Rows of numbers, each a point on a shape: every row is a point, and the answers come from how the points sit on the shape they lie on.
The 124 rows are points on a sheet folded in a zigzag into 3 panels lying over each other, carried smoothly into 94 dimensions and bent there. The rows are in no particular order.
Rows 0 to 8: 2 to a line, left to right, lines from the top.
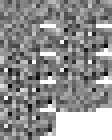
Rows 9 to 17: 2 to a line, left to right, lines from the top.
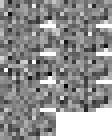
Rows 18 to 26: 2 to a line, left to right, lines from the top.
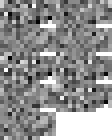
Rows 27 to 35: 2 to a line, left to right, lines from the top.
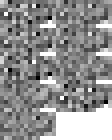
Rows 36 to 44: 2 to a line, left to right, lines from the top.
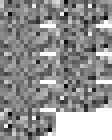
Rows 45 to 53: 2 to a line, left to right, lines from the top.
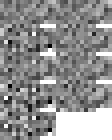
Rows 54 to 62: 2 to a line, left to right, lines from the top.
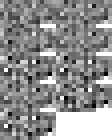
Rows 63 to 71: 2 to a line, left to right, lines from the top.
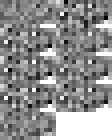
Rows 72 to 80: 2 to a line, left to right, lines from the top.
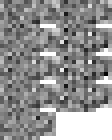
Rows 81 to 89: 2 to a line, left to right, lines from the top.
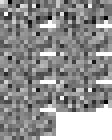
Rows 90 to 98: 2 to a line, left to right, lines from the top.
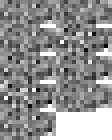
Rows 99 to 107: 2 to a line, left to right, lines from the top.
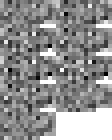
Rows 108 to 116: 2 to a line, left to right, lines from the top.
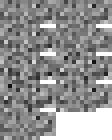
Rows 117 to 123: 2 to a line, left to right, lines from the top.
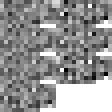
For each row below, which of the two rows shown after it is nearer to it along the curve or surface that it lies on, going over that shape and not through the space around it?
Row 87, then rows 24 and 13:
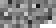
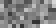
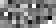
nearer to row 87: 13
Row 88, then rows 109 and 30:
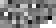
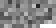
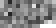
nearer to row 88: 109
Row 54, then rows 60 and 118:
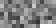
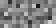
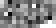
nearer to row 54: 60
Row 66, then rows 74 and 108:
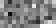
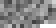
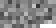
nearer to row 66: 74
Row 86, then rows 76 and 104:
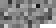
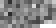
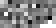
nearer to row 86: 104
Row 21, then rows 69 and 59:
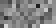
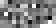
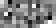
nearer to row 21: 69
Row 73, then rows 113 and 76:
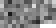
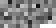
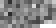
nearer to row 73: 76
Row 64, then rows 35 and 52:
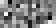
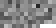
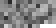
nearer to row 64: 52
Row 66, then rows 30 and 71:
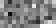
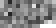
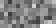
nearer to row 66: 30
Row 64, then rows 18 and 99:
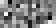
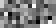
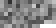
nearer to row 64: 99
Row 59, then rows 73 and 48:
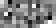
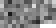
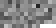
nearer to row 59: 73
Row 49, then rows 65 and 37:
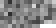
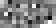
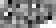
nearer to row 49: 37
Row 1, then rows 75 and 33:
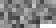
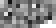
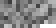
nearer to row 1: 33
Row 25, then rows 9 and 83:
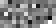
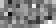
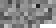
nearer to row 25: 83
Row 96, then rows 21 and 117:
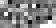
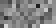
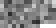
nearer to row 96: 21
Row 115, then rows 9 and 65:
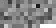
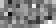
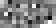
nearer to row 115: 65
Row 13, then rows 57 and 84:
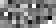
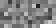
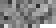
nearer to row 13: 57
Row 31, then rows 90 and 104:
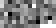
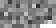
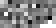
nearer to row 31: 104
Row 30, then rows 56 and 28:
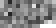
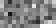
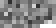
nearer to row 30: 56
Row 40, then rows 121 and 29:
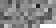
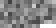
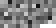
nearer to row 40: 29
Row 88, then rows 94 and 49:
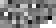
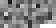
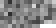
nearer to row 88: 94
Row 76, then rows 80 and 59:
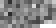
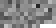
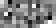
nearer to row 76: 59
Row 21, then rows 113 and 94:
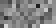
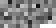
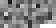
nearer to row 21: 113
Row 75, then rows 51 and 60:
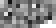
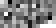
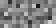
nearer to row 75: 51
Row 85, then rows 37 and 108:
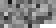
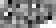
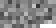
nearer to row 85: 37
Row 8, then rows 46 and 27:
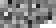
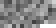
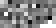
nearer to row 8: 27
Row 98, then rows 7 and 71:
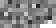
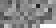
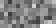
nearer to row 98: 7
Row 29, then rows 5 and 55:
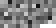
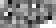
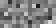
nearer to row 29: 55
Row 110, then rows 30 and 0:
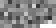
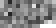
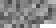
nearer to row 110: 0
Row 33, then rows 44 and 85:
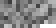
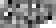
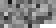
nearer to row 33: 85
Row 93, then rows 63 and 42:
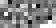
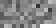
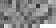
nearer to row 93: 63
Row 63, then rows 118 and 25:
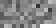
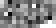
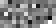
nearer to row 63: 25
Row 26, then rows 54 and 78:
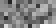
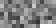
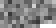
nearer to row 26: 78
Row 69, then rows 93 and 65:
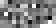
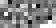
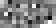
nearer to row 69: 93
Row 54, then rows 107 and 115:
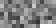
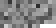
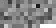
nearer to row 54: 115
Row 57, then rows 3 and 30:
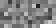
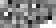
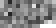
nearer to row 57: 3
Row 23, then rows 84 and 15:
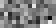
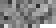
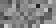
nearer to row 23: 15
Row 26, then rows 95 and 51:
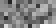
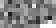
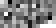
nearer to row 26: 51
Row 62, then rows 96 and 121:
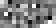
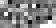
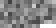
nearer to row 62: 96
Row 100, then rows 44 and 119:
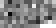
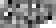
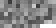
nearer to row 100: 44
